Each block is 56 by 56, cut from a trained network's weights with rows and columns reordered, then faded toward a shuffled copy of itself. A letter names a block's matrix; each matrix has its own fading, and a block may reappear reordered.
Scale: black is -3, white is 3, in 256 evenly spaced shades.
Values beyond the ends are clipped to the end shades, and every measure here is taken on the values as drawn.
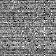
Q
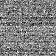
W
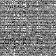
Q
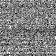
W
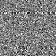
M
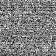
W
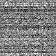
Q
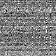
Q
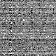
Q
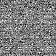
W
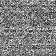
W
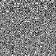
M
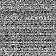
Q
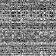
Q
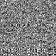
M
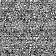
W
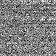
W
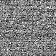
W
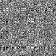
M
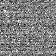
W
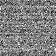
W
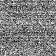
W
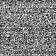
W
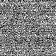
W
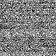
W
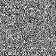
M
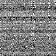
Q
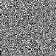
M
